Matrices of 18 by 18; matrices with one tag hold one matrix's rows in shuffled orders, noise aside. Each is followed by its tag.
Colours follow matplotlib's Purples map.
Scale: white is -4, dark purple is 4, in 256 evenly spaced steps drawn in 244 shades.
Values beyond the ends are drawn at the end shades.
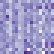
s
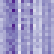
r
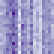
r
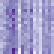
r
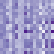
s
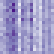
r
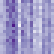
r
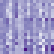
s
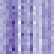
r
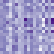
s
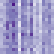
r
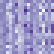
s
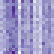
r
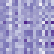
s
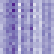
r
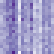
r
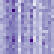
r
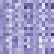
s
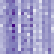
r
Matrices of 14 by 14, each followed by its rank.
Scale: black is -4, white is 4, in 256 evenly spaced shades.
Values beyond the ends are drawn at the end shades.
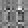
two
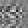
two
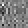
three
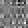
three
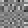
two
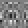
two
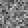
full rank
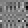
two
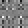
two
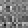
three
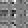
two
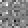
three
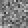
full rank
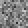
full rank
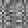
two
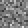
full rank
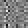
two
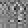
three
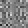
three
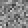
full rank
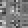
three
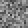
full rank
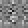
three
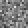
full rank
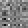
three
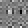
two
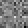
three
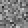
full rank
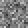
full rank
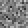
full rank
